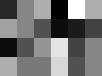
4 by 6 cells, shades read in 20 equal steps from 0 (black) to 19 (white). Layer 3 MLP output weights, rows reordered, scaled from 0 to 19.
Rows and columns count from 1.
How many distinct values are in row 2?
6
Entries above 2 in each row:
5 4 5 6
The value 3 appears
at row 1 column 1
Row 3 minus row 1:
-2 -4 -2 17 -14 -3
